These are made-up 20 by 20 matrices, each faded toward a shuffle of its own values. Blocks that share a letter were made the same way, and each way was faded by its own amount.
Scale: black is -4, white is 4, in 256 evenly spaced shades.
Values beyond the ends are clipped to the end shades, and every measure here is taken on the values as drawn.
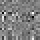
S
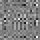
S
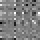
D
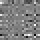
D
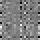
S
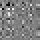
S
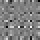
D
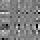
D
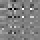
D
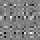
D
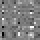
D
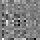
S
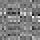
D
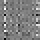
S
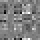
D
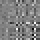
D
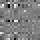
D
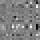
D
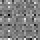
S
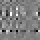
D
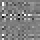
S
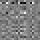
S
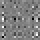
D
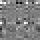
S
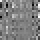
S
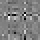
D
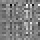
S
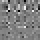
D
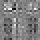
D
